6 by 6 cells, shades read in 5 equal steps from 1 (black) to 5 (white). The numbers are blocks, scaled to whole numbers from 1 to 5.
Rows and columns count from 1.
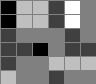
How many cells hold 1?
3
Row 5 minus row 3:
0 0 0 1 2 1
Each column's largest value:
4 4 4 4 5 4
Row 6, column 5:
3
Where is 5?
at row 1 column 5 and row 2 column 5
